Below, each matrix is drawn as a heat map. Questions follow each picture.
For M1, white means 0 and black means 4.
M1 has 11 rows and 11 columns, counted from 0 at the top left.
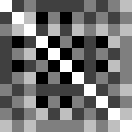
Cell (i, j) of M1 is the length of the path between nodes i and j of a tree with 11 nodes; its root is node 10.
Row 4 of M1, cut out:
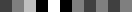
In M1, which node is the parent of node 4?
2
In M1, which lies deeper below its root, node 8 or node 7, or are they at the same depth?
node 8
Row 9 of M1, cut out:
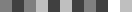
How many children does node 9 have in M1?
2
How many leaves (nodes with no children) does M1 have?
8
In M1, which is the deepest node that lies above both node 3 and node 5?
9
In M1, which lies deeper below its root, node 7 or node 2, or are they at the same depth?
the same depth
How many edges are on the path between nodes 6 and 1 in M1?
2
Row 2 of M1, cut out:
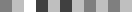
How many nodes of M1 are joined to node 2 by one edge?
5
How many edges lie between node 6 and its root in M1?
2
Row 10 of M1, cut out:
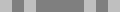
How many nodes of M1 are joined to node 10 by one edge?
4
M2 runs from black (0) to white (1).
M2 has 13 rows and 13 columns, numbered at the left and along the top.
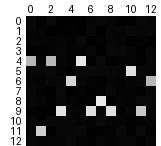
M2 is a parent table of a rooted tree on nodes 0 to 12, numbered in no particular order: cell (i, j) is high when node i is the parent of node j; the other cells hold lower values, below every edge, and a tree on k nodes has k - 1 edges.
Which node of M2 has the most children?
9
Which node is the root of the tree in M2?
9
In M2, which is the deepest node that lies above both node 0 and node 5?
4
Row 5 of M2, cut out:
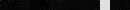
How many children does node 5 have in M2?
1
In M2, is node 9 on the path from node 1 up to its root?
yes
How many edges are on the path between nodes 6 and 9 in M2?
1
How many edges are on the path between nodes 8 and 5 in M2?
4
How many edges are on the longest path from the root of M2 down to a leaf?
4
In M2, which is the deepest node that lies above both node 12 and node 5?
6
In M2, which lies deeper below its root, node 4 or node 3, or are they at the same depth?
node 4
